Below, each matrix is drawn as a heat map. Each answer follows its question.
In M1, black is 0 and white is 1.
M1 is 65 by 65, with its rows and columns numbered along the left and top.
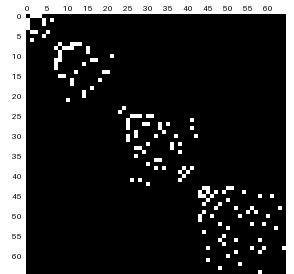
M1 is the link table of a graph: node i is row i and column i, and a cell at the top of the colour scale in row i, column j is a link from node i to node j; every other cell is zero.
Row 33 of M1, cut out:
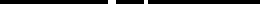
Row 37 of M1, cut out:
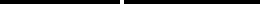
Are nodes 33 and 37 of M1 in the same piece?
yes
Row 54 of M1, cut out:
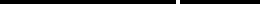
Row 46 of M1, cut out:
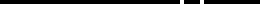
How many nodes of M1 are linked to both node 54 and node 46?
0
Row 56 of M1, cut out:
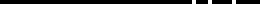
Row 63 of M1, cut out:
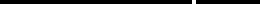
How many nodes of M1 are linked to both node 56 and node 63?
1
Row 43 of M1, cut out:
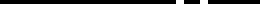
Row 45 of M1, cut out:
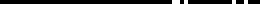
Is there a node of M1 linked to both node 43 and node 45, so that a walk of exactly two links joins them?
yes
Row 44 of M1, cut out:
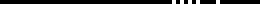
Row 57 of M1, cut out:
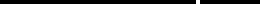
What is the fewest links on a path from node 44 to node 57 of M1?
2
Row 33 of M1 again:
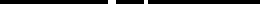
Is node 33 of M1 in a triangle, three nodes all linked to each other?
no
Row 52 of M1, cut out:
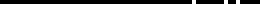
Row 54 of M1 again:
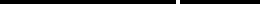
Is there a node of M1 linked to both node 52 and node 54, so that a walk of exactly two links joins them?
no
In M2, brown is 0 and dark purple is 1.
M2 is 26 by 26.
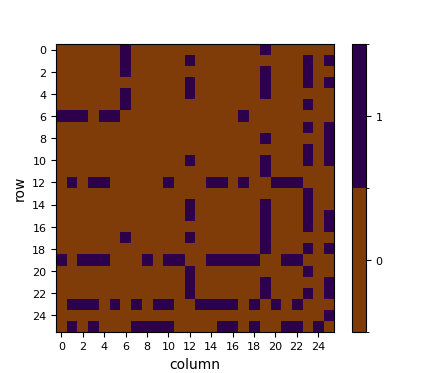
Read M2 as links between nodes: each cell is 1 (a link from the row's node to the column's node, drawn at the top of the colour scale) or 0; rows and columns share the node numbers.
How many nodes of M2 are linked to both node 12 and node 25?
6
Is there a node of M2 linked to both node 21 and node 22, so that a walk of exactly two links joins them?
yes
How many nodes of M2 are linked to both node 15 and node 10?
4
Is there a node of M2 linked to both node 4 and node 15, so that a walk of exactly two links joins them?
yes
